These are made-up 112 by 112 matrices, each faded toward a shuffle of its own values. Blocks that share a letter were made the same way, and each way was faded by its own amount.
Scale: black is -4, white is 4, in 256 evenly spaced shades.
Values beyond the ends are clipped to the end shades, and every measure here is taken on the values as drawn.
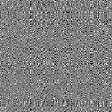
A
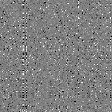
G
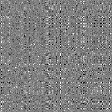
A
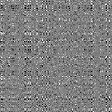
A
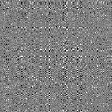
A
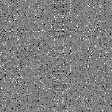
G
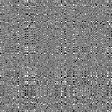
A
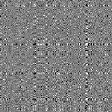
A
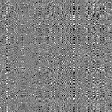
A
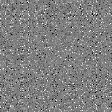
G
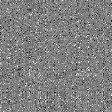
G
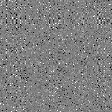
G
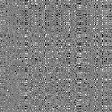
A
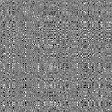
A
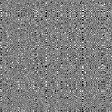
A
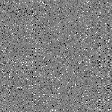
G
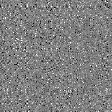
G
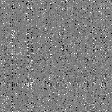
G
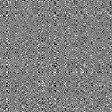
A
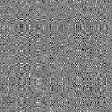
A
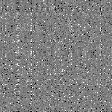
G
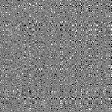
A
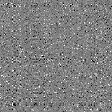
G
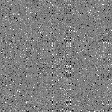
G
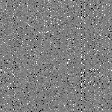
G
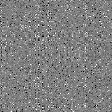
G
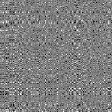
A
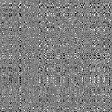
A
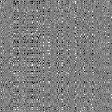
A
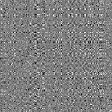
A
